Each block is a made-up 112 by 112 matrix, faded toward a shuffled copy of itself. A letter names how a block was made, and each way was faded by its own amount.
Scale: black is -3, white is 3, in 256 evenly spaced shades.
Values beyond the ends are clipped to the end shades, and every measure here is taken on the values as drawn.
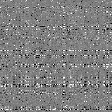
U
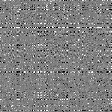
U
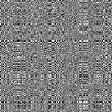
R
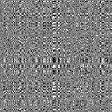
R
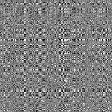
R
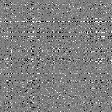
U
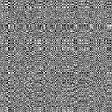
R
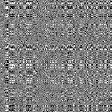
R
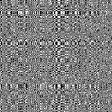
R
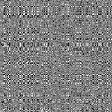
R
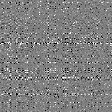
U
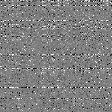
U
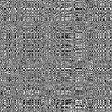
R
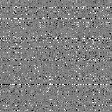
U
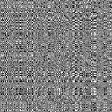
R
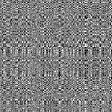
R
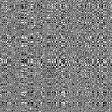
R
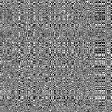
R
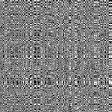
R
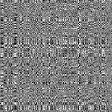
R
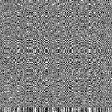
R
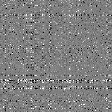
U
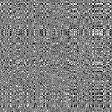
R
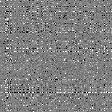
U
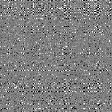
U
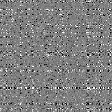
U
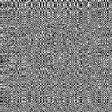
R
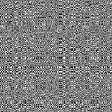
R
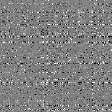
U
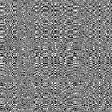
R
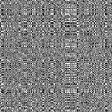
R
